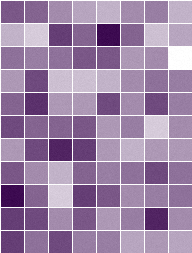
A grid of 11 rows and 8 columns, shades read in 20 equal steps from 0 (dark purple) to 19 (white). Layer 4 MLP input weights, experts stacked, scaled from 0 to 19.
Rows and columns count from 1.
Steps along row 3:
up down down same up down up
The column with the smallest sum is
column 1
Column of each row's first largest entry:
5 2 8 3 3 7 6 3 3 5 6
